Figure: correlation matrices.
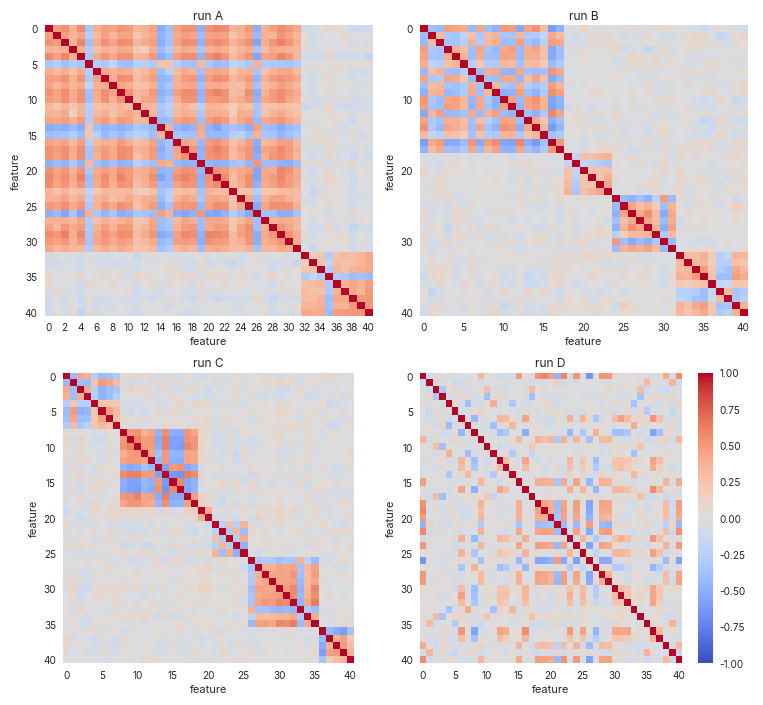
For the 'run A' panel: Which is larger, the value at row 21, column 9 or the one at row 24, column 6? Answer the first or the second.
the first
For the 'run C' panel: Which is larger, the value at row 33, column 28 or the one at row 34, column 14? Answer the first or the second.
the second
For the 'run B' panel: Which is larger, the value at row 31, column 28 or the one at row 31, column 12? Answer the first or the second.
the first
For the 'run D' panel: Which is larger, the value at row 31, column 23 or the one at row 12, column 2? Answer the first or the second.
the first
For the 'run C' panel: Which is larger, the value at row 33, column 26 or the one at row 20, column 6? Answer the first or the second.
the first
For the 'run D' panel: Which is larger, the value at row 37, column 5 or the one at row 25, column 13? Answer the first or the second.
the second
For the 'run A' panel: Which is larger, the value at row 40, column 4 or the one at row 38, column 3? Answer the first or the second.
the second
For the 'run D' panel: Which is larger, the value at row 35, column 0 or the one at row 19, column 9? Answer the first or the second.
the second
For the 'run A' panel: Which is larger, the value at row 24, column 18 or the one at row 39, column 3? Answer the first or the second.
the first
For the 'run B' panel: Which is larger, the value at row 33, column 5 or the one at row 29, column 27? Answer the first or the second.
the second
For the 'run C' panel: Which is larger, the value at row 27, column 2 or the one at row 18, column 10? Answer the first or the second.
the second
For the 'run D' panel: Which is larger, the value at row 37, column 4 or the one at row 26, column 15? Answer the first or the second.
the first
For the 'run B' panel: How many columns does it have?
41
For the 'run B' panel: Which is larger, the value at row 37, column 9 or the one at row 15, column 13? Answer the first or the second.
the second
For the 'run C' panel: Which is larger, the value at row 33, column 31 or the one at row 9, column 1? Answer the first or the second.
the second
